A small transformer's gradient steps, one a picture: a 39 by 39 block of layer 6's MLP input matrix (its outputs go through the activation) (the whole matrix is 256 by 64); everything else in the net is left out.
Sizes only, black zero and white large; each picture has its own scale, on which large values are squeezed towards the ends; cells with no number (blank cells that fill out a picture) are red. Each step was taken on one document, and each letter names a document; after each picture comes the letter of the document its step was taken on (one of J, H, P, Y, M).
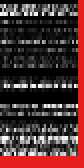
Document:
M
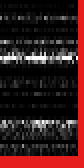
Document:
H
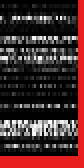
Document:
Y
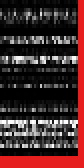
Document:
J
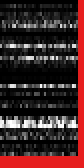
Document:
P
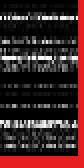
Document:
J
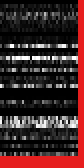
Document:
P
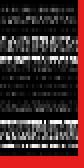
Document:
J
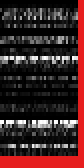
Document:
J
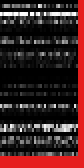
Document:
M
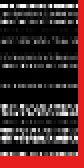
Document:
M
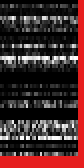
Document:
P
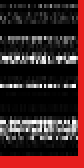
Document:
J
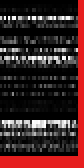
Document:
Y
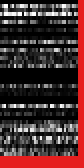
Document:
M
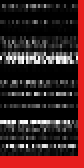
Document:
H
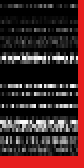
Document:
H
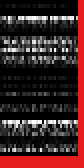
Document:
Y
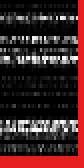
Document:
Y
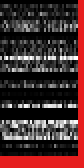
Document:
P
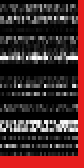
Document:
H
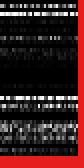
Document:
M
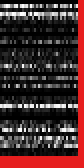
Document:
M
